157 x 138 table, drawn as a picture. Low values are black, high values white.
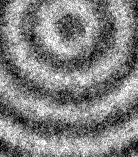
Grain: blotchy. Ninth with the highest average: top middle. Average level on the scale: 50%. Rings: centred on the top middle. Slope: none. Seam: none.
